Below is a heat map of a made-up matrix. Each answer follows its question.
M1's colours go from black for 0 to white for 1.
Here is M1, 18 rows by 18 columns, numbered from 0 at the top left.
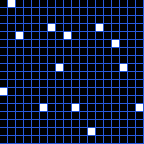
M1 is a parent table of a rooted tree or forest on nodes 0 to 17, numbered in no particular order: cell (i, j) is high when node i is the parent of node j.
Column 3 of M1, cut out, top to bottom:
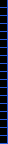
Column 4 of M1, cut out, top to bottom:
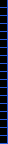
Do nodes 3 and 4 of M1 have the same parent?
no
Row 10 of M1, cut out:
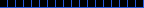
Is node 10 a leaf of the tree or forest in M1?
yes
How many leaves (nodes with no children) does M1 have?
10
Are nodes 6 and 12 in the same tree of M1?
yes
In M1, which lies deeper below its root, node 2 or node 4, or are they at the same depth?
node 2
